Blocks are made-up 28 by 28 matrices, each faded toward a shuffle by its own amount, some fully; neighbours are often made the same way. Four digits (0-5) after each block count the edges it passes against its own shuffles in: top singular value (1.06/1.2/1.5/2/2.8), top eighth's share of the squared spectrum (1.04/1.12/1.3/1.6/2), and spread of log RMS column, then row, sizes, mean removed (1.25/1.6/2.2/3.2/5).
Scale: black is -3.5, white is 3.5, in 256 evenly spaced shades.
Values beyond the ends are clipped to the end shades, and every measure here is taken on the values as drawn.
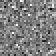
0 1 0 0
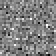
1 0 0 0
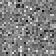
0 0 0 0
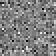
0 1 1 0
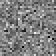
0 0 0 0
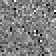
0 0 0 0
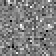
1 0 0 0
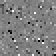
1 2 0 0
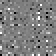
3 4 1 2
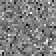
0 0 0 0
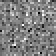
2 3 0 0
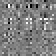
3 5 2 2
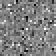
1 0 0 1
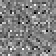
3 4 1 2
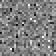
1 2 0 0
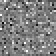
2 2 0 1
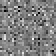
3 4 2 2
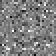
2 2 0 1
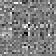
3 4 1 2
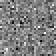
2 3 0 0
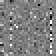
3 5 2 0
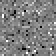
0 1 1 0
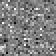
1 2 0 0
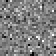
1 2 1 0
